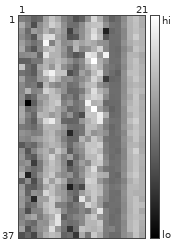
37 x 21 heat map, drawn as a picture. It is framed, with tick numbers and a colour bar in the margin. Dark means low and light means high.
Stripes running up and down repeat 3 times from left to right. A vertical seam about 70% of the way across splits the table, and the right part is calmer. The histogram is bell-shaped.
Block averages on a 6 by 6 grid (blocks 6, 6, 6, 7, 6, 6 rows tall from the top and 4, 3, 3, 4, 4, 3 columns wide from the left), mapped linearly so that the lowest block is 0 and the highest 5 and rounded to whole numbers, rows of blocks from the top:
1 5 1 4 1 5 | 1 5 1 4 1 5 | 1 5 1 5 1 5 | 1 4 1 4 1 5 | 1 5 1 4 1 5 | 1 5 0 4 1 5
